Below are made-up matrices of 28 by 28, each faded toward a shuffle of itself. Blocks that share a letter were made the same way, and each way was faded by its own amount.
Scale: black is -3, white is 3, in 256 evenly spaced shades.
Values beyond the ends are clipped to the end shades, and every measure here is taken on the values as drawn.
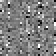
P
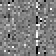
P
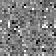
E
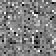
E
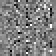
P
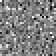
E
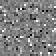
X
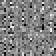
P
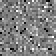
X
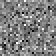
E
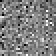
P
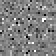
X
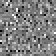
E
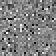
X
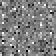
E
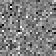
E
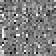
E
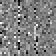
P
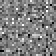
X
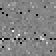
X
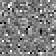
E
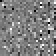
P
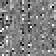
P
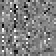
P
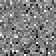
E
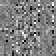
P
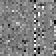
P
